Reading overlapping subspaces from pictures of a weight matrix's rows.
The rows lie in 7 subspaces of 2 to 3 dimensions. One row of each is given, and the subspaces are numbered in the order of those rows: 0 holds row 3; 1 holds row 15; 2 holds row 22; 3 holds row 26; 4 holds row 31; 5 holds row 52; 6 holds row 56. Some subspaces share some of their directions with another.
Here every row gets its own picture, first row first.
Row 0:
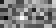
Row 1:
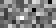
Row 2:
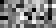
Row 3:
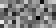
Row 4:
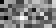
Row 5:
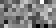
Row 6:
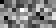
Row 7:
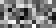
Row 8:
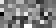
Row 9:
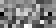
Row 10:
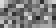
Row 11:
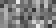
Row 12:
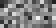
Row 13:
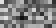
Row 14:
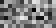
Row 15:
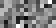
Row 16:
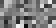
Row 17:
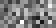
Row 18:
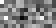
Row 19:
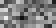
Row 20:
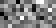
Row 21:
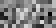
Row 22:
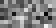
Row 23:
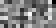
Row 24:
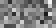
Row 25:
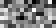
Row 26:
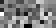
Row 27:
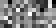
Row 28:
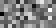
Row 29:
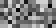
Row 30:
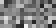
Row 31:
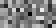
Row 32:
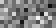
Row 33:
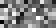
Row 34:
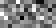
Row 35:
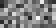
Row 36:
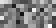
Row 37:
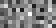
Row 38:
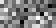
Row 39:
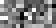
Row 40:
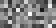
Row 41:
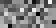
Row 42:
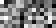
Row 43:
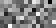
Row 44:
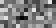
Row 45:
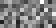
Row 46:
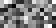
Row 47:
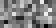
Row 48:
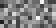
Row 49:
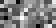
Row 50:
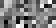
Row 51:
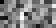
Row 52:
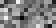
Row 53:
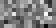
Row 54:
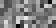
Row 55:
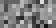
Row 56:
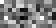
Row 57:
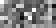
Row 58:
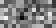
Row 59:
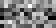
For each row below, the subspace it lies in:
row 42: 1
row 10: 0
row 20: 4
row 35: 0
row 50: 1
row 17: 2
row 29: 4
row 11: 5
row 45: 0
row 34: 4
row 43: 6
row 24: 2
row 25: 6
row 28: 4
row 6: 6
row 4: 3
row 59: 6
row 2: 5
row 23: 4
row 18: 6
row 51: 5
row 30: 1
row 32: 2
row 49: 5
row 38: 2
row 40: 4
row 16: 1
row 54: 1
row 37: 4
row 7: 6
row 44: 1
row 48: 0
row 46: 0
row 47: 2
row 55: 2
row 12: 0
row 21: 3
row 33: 0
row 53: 2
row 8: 3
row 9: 3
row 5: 2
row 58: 3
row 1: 6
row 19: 5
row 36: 0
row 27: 4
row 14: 5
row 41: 6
